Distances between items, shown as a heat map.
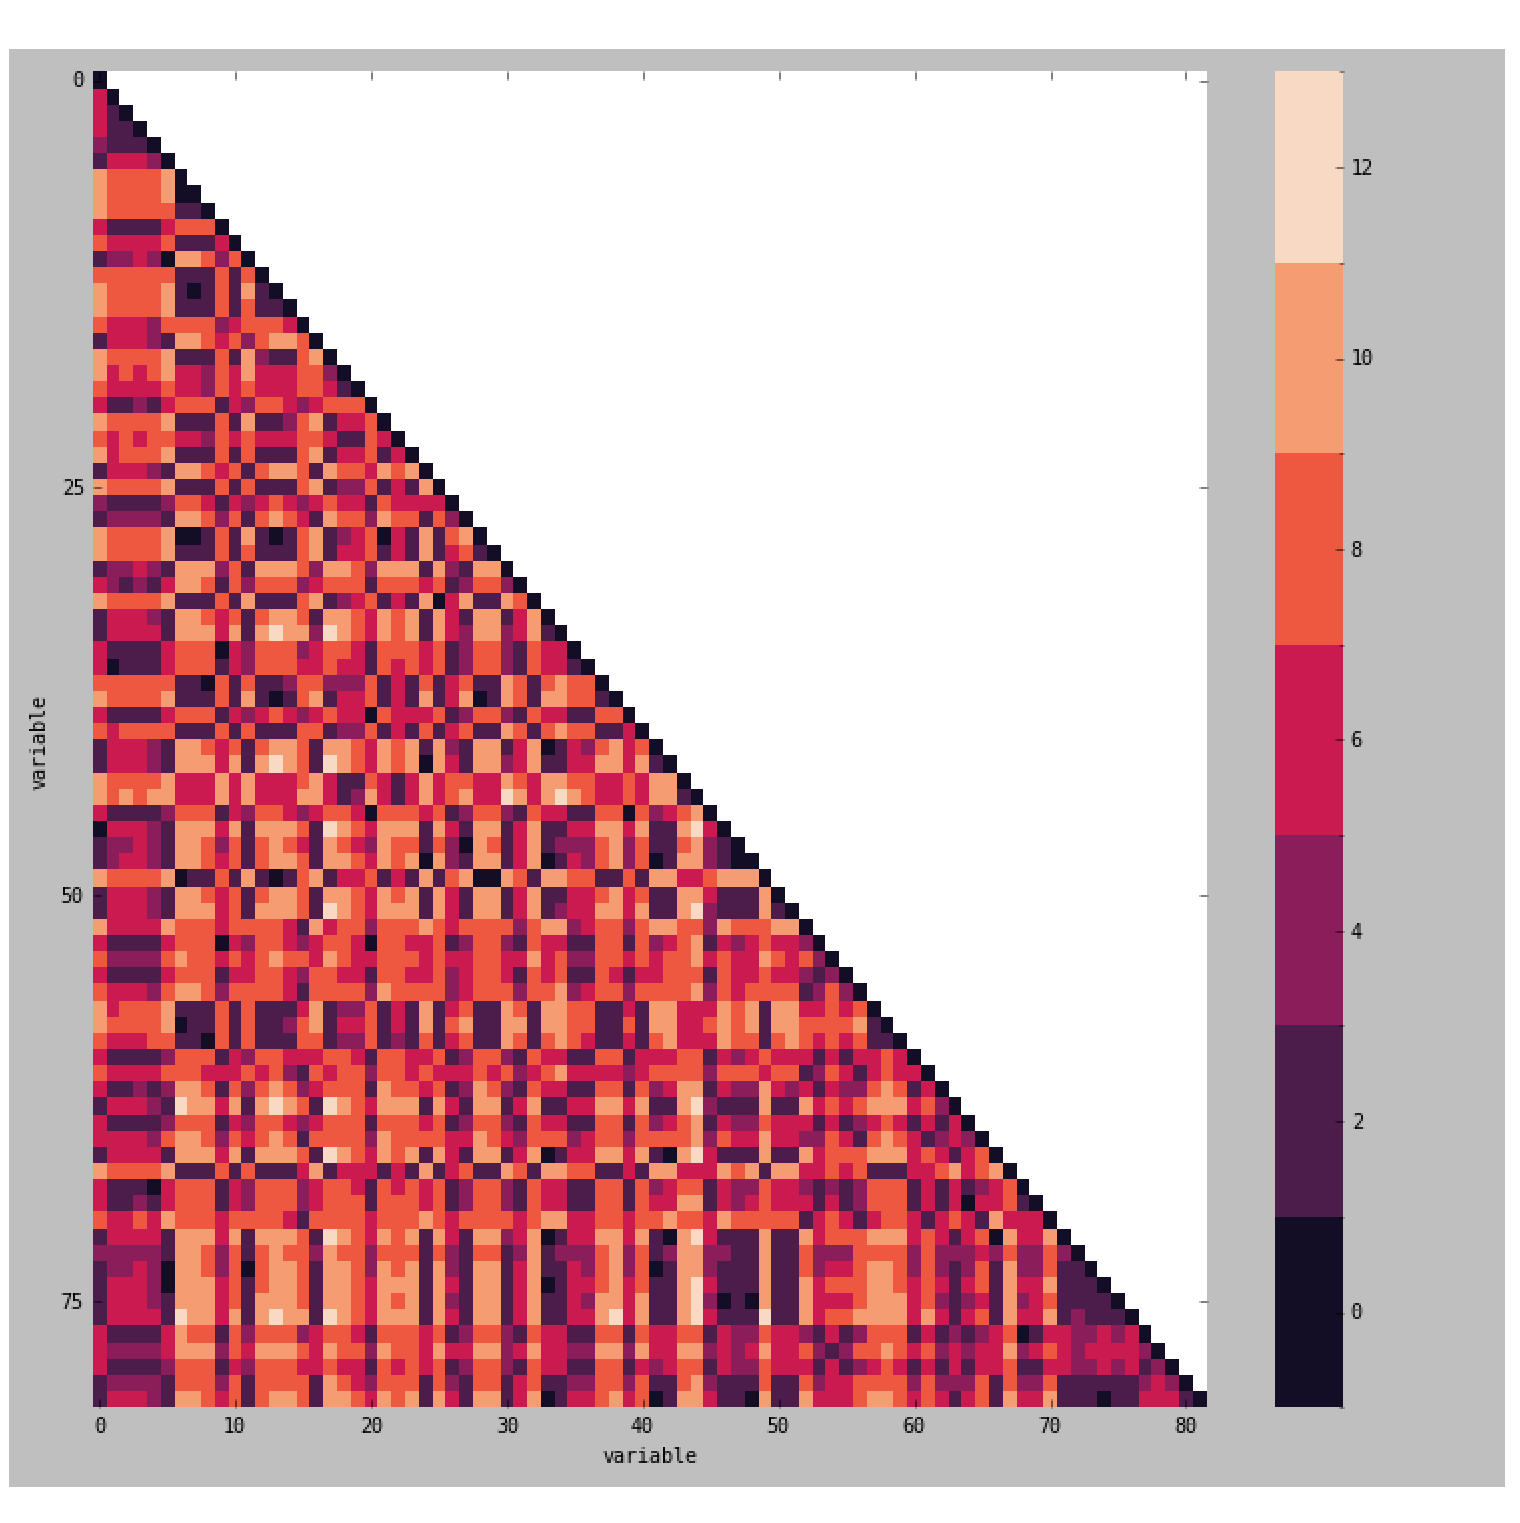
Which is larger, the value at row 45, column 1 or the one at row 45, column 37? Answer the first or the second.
the second
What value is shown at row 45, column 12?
8
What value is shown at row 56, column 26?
4
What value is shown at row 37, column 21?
2
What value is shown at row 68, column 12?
8
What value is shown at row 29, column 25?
2
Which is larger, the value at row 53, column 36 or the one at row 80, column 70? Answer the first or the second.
the second
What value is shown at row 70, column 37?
8
